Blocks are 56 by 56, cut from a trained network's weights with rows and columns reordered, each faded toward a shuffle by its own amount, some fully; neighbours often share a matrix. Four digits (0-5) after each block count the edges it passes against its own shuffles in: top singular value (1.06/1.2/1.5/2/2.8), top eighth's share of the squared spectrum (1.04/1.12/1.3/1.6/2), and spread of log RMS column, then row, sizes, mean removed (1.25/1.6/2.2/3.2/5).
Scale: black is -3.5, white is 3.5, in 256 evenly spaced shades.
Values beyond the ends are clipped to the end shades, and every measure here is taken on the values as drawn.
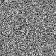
2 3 0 1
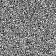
0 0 0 0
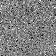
0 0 0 0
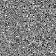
2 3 1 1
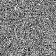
1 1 1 0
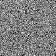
3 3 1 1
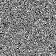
0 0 0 0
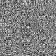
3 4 1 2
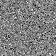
0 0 0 0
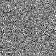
2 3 1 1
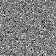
1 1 1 0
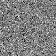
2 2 1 0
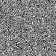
0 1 0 0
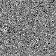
2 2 1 0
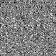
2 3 0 2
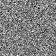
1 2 0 0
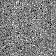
1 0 0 0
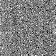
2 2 0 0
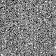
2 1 0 0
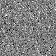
0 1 0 0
